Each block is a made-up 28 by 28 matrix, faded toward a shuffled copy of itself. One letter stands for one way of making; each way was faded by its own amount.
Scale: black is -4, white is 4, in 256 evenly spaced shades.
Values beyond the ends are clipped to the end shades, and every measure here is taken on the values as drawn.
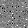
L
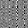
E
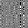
E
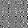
E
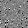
L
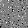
L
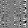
E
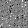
L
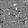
L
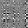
E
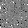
L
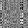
E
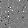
L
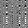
E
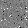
L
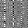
E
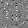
L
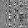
E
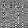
E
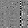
E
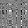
E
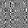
E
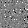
L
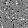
L
